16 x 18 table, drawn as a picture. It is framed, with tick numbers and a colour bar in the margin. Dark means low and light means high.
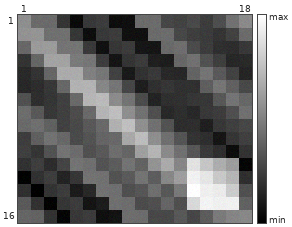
Ninth with the highest average: bottom right. Grain: diagonal, down to the right. Roughest part: bottom right. Odd patch: higher, in the bottom right.
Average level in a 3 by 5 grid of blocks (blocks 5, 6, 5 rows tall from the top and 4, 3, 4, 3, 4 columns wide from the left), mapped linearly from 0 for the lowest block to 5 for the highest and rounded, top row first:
31011
13311
01245
